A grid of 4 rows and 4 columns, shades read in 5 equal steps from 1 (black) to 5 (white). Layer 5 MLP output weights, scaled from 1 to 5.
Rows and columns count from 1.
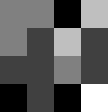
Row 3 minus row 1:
-1 -1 2 -2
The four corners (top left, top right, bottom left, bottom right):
3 4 1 5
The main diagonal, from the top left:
3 2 3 5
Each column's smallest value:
1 2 1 2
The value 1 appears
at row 1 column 3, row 4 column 1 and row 4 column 3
